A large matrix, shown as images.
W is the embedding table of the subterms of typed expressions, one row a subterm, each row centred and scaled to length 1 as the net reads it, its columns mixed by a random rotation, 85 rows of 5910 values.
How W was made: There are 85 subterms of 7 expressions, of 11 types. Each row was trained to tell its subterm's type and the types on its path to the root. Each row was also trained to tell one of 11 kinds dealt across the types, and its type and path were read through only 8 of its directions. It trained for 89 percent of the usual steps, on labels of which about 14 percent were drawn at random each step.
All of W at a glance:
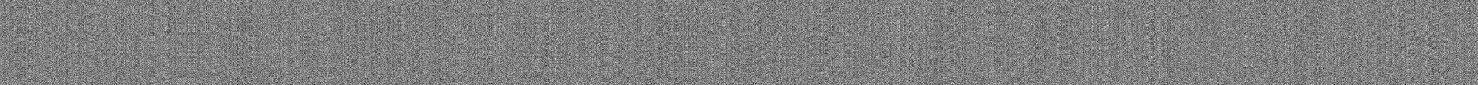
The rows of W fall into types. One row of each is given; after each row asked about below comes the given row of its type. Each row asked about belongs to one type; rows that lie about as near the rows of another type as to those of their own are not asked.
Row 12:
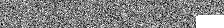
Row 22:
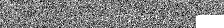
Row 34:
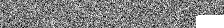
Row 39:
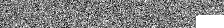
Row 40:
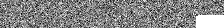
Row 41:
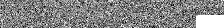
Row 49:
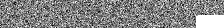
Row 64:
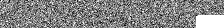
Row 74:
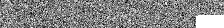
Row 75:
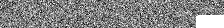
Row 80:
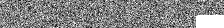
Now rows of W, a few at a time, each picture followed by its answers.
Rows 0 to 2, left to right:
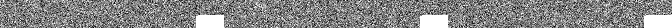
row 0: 34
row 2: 75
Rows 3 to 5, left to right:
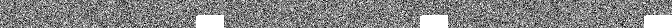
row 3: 64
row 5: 39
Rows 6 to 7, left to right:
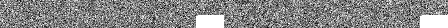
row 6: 22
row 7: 49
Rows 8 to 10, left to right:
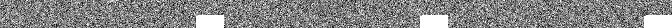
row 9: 40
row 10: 34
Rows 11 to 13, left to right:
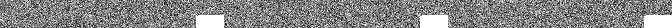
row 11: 12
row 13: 34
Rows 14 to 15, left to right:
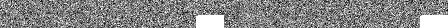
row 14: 41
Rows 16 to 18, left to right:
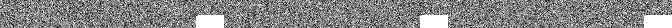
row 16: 64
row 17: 34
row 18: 75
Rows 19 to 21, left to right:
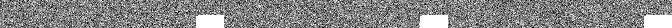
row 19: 22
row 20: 49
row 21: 40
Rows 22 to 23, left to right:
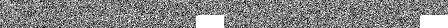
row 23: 75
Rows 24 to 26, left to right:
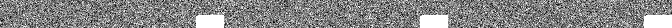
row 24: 39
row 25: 22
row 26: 49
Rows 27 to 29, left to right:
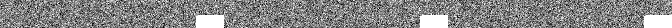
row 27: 49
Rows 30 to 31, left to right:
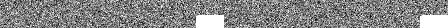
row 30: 49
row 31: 39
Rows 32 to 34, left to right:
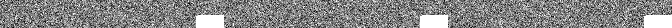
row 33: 75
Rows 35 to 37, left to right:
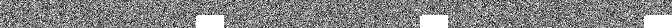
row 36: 40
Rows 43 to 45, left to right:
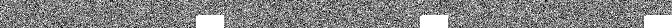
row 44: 40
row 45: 12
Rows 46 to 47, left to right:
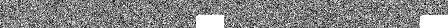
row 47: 49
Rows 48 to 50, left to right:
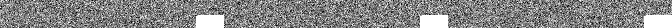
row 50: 39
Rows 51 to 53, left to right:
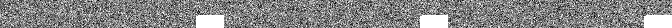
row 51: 12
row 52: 12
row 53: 39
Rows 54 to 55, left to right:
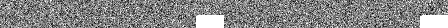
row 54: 64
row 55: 39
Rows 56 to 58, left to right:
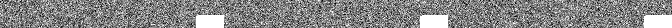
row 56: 75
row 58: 49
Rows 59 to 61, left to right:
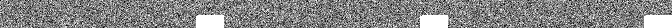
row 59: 64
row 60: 12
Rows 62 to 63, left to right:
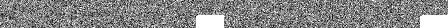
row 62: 64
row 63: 12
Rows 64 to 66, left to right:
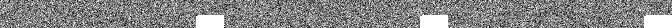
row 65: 40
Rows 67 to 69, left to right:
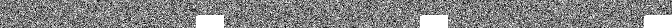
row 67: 75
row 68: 74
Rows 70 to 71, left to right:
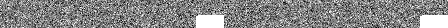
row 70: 64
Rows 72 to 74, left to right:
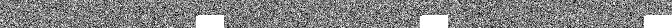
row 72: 22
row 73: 75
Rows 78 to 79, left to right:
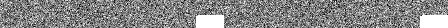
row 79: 39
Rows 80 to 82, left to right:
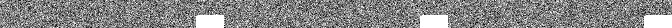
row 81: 40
